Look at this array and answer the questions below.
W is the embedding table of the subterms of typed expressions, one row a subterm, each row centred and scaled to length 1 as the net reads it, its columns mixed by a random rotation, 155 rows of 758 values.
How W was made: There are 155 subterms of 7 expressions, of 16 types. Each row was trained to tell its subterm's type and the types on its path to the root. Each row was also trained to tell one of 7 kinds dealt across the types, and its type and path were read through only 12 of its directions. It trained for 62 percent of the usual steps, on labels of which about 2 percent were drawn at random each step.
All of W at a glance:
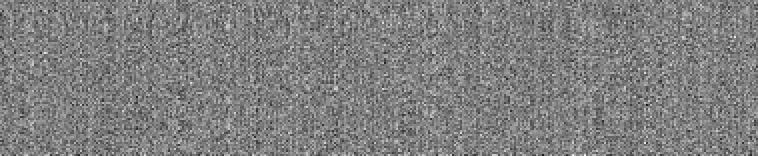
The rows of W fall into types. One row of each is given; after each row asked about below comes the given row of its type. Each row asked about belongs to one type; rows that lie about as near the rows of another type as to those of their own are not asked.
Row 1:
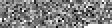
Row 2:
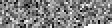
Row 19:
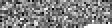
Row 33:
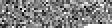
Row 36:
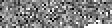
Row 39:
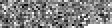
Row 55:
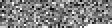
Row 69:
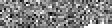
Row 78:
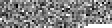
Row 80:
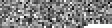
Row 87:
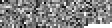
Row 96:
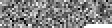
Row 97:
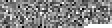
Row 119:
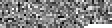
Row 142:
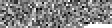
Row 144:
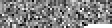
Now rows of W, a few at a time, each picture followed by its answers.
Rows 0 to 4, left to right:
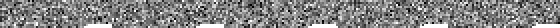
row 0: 19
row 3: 39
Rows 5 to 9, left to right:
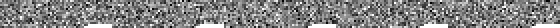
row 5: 36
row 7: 96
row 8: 97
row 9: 144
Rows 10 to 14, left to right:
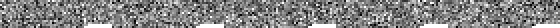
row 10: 1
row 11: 97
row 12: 97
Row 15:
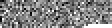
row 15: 39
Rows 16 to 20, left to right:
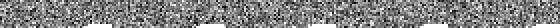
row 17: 2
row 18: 36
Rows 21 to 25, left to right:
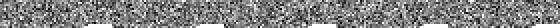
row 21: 78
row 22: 36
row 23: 1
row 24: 96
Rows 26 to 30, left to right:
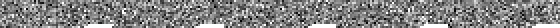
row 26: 97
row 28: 80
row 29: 1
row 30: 1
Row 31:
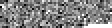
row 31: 39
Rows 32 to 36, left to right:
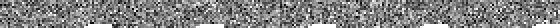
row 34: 97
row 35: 55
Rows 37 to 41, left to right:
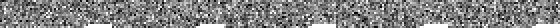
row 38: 87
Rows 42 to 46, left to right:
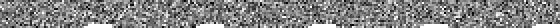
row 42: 87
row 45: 2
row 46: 1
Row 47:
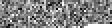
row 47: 96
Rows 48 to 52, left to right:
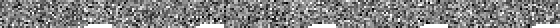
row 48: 36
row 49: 144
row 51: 78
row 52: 80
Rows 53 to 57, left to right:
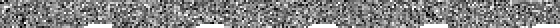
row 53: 87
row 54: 119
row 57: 55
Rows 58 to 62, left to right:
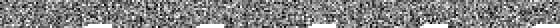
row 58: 36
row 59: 36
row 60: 39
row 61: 1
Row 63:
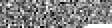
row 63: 39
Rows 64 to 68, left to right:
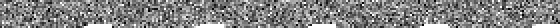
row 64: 87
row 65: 78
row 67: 69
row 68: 142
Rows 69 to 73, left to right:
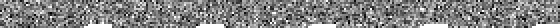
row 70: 87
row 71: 142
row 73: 33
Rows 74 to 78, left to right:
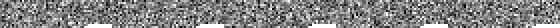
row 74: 55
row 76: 36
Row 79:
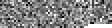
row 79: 78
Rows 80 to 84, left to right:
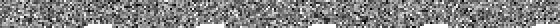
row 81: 78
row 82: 1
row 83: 33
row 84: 144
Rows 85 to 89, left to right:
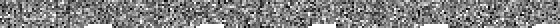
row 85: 97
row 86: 55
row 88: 2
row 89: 80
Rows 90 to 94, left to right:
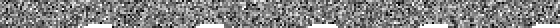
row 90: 87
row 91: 19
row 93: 39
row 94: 96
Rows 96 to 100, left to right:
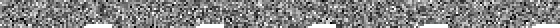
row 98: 144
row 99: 144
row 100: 142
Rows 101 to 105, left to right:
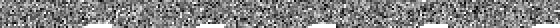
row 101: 144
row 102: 119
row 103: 80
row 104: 87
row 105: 2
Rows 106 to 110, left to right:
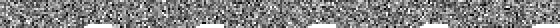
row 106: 55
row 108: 19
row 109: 142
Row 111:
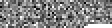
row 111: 36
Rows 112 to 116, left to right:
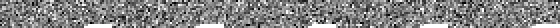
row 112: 19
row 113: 39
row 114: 1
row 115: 39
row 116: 19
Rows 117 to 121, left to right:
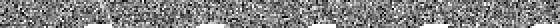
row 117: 33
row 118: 142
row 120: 144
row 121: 96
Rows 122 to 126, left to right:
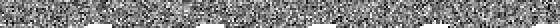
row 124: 36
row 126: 97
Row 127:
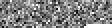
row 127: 80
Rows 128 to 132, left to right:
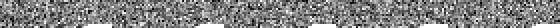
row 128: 39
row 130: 1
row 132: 19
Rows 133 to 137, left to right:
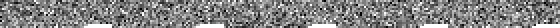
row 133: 19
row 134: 33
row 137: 119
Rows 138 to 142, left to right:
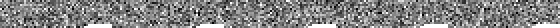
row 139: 97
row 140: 78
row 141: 78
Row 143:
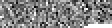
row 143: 97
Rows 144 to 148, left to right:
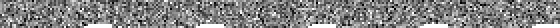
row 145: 78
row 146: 78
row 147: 33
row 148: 2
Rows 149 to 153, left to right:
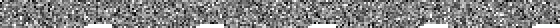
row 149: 142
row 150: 33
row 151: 2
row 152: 87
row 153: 96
